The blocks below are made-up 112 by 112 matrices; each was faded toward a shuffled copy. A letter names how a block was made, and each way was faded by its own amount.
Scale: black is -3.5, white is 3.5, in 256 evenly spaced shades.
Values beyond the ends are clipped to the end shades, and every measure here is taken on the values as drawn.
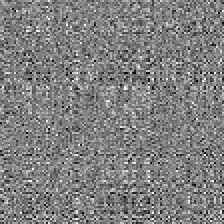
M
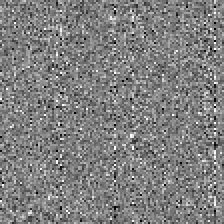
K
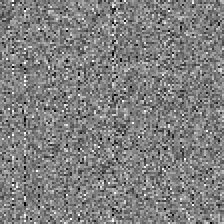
K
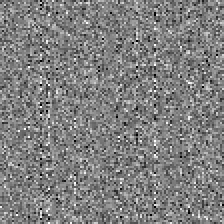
K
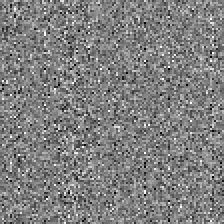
K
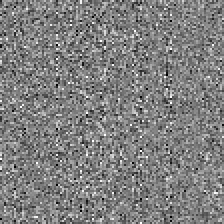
K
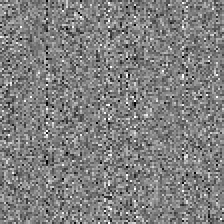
K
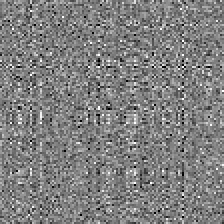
M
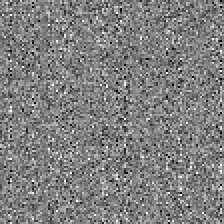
K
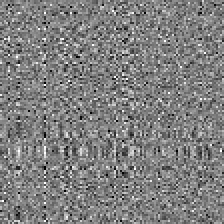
M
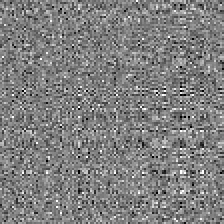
M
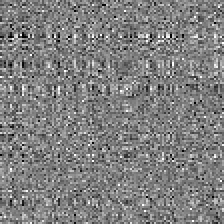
M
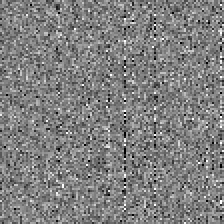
K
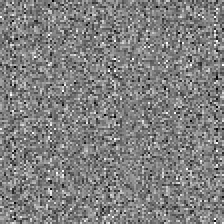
K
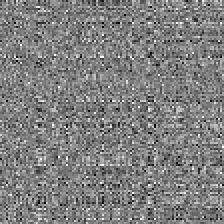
M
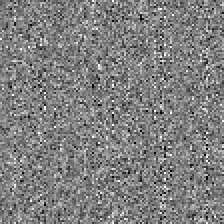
K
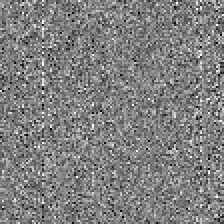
K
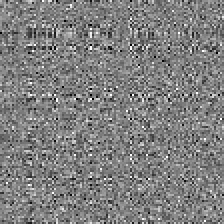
M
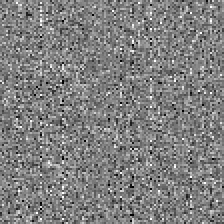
K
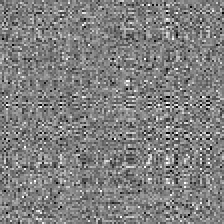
M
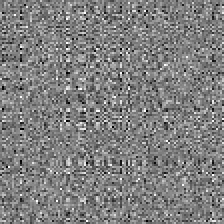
M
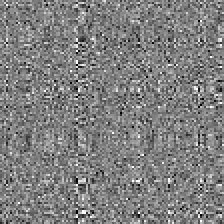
M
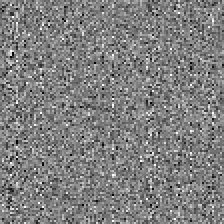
K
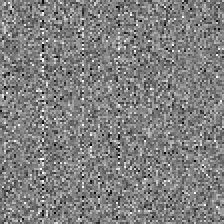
K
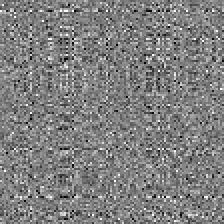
M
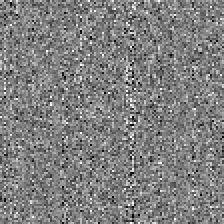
K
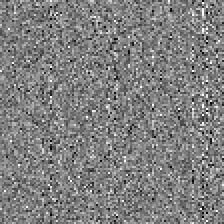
K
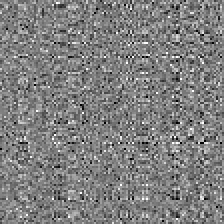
M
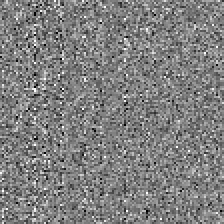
K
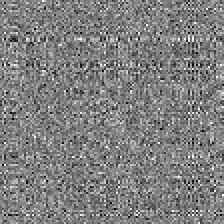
M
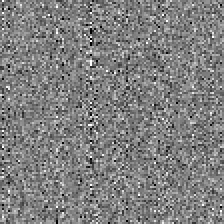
K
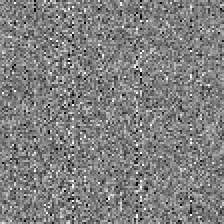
K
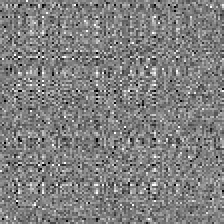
M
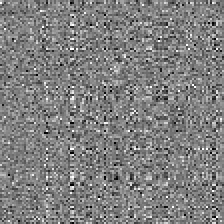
M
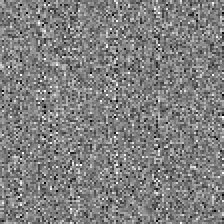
K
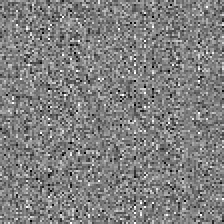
K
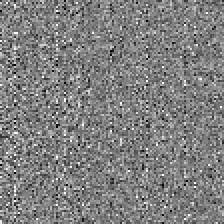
K
